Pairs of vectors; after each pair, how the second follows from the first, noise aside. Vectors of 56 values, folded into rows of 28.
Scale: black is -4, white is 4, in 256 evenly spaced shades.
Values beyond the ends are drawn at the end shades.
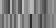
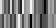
scaled up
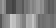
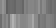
shrunk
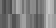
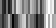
scaled up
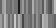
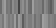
shrunk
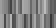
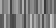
sign-scrambled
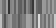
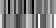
scaled up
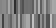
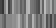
shuffled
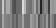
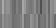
shrunk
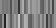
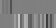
partly zeroed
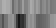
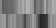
wrapped around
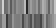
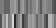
shuffled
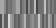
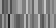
sign-scrambled
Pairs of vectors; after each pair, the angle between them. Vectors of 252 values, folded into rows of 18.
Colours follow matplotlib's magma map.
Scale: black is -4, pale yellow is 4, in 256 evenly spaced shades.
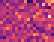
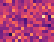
orthogonal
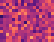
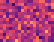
orthogonal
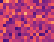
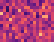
partly opposed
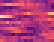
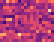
partly opposed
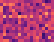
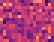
partly aligned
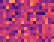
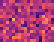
partly aligned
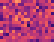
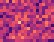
partly aligned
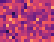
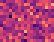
orthogonal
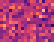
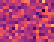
nearly opposite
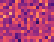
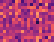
nearly parallel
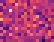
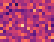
partly opposed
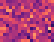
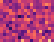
partly aligned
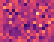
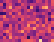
orthogonal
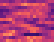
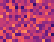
orthogonal
